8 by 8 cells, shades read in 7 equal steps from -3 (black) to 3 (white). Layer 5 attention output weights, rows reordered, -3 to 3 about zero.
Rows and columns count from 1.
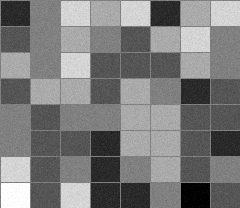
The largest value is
3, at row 8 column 1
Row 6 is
0 -1 -1 -2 1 1 -1 -2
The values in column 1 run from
-2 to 3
